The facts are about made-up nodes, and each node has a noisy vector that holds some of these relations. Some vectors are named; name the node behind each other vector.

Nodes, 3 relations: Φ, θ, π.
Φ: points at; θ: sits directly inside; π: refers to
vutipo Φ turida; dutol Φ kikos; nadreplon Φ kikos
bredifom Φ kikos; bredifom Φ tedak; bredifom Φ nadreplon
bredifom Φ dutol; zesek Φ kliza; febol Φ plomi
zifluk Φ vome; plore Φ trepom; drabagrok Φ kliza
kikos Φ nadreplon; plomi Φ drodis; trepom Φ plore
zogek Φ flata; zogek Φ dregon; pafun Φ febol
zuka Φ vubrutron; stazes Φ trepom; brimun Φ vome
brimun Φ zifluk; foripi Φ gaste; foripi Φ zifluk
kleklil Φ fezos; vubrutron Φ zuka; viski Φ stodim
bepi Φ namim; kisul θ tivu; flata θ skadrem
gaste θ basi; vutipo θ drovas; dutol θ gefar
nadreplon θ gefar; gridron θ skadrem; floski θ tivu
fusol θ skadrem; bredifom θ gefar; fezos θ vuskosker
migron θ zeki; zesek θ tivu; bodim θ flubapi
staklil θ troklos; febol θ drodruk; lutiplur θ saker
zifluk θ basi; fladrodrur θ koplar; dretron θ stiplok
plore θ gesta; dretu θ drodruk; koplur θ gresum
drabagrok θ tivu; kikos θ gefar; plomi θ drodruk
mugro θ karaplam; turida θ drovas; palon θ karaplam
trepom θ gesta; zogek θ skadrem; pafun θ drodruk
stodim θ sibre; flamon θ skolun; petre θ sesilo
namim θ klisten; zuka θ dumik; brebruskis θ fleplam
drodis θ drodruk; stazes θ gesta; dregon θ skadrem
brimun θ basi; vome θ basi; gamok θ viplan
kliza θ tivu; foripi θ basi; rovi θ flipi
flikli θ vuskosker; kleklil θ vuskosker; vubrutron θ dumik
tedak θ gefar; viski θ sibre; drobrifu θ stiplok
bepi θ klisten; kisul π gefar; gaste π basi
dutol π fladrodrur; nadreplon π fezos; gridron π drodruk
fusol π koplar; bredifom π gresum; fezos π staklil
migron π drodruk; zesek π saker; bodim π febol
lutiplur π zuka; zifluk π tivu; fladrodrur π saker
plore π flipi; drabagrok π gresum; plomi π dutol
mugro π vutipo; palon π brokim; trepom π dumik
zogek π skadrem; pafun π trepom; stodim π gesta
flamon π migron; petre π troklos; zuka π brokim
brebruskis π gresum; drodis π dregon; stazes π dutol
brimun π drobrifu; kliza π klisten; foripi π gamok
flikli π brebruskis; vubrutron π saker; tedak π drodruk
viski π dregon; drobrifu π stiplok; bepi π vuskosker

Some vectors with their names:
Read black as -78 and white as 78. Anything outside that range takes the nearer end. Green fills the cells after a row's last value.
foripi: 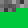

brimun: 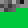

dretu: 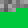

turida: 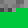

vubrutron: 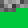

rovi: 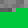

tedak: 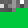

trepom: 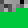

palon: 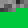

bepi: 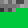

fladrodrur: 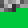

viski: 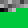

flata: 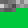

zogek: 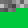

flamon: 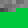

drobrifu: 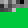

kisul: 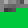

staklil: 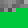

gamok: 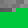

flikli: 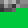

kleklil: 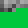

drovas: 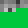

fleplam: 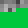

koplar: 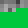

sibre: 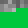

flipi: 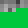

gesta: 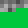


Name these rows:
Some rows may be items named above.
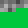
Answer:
gesta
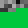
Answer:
zuka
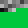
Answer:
viski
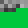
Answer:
dutol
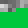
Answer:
skadrem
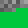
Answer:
nadreplon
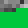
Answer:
stazes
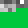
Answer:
drodruk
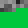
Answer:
palon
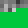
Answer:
stiplok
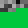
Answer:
zuka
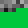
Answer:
bredifom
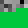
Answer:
trepom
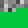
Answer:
vuskosker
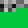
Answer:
fezos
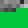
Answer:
stazes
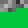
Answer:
gresum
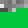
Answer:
drodis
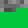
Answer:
vome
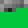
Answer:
floski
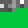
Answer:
tedak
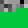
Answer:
trepom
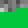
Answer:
basi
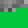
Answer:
staklil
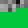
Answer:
brokim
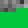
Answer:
plore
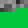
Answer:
palon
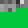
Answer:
gefar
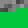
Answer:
lutiplur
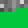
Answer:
migron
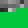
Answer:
stodim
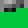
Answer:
drabagrok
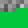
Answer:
plomi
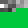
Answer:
dregon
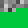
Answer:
vuskosker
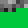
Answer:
brebruskis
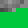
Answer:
dretron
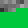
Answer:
mugro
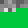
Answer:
dumik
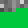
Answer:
migron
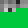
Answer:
klisten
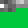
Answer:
gridron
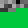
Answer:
zuka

